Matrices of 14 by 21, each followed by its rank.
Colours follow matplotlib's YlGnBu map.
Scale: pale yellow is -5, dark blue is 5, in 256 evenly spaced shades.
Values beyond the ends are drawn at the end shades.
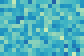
full rank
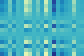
one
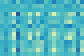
two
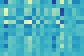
two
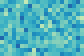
full rank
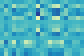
two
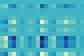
one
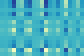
one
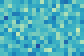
full rank
